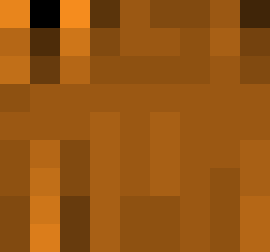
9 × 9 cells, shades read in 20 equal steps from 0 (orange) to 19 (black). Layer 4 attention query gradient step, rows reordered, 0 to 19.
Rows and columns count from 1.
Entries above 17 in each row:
1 0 0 0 0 0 0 0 0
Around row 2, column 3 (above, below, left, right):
0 5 13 9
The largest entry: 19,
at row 1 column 2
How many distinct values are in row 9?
7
